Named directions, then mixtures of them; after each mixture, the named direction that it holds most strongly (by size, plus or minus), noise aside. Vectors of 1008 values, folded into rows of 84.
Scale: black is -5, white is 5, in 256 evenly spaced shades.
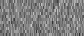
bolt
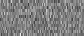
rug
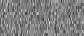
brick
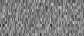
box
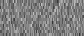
bolt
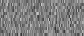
brick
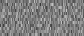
box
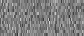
brick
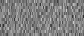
box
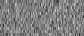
bolt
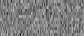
rug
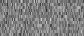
box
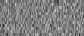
box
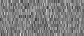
rug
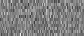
rug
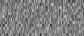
box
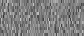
brick
